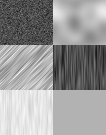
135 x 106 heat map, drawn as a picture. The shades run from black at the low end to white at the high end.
The table splits into 3 rows of 2 panels. Panel 1,1: low, fine-grained. Panel 1,2: high, smooth. Panel 2,1: high, slanting up to the right. Panel 2,2: low, streaked downward. Panel 3,1: very high, streaked downward, faint in contrast. Panel 3,2: high, flat.
